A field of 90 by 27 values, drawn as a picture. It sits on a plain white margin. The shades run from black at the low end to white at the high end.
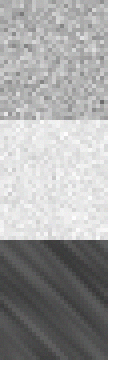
The table splits into 3 rows of 1 panel. Panel 1,1: high, fine-grained. Panel 2,1: very high, fine-grained, faint in contrast. Panel 3,1: low, slanting down to the right, faint in contrast.
